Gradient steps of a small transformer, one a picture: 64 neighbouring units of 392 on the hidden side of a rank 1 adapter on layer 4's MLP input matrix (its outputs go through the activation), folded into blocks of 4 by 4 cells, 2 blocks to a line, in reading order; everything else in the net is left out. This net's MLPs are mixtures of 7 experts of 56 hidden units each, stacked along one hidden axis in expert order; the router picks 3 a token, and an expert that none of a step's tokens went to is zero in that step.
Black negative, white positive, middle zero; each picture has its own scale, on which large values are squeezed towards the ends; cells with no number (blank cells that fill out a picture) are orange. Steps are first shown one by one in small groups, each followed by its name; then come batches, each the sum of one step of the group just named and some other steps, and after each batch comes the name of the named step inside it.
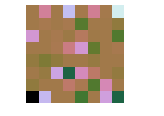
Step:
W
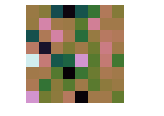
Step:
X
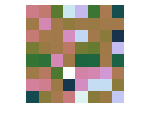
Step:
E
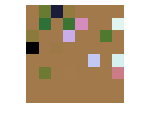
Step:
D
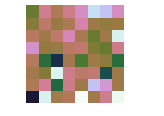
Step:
W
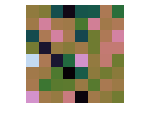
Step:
X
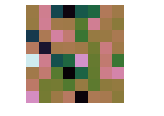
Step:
X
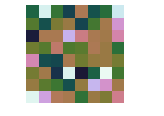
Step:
D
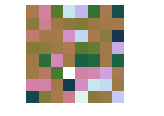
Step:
E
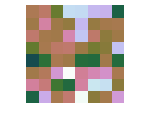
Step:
E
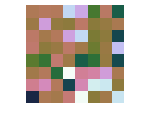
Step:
E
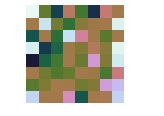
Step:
D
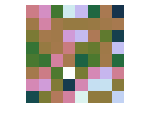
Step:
E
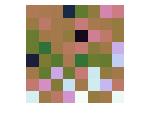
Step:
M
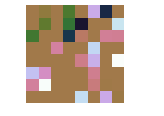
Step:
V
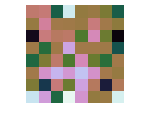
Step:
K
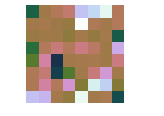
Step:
V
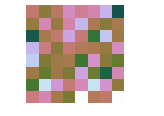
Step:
V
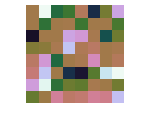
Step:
V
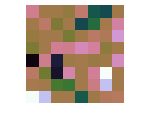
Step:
V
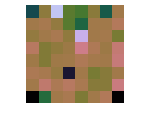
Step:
V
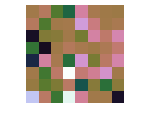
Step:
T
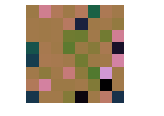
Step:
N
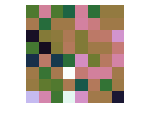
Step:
T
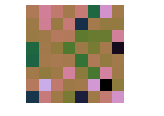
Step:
N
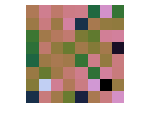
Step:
N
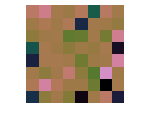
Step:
N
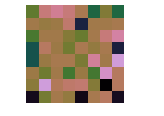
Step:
N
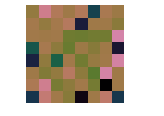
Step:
N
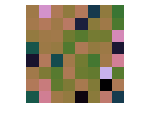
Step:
N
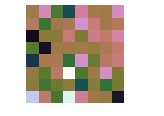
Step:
T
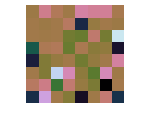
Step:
N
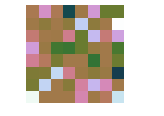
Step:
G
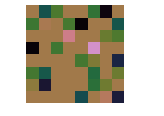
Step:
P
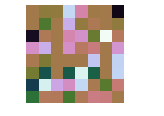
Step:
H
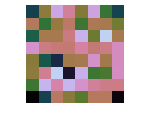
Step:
H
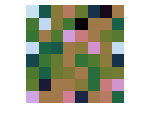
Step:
P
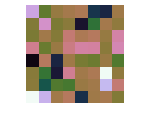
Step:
P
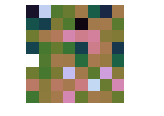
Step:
P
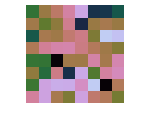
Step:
H
